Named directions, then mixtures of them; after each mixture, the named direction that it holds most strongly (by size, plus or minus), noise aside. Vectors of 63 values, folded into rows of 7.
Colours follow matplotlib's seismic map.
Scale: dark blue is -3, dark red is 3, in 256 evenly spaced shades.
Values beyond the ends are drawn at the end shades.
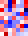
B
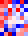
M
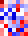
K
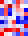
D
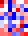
K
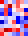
D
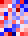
M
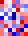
K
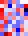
B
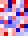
B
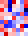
B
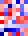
D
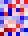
M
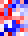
M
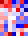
M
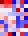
M
